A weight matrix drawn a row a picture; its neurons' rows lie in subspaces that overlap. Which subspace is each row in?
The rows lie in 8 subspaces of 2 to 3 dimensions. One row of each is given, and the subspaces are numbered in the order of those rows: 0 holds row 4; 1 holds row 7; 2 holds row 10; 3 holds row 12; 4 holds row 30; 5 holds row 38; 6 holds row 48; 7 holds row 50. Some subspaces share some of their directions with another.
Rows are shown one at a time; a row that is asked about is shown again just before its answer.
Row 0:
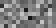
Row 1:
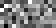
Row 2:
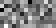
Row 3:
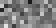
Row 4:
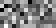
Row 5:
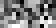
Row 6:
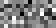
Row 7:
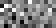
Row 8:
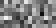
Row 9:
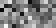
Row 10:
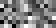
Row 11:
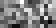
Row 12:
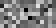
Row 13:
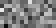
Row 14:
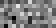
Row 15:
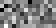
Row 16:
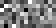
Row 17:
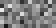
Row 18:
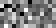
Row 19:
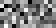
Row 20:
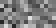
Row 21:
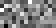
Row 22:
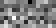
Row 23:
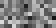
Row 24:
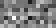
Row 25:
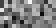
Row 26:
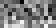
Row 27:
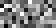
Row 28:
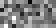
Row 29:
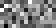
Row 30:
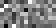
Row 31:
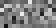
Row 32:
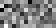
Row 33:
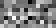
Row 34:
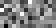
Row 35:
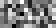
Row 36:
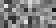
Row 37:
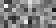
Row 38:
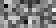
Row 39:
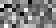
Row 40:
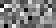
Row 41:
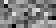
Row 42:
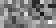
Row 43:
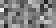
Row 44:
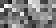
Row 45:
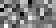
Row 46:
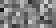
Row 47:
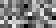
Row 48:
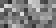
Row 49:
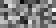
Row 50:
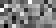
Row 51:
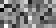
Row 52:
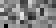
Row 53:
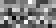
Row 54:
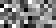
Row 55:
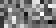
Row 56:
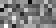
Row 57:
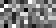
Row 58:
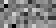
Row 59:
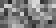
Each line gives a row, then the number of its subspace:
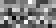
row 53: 3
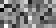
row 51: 7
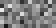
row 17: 5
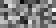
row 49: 5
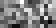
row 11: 1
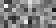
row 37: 5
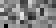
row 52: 0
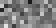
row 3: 7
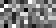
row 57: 4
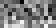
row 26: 1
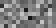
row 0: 3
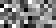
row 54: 2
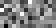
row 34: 0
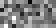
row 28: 7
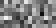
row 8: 7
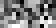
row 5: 1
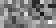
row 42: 6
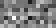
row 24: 3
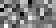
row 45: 0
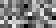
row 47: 2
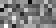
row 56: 7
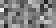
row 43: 1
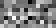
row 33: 3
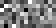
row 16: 4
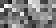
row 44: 6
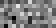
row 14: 7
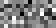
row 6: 2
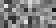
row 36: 5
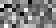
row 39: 1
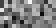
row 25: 7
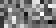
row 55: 6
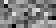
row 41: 4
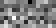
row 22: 3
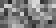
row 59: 6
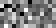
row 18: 1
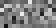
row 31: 2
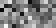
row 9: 6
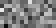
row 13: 4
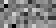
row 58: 4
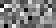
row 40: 3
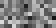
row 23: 2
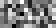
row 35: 1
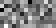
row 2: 0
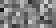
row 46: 1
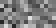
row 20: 2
